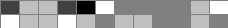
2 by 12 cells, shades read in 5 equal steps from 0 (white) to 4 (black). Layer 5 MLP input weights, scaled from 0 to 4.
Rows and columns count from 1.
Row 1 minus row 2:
3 0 0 3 3 -2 1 1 0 0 0 -2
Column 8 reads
2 1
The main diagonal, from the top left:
3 1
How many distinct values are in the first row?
5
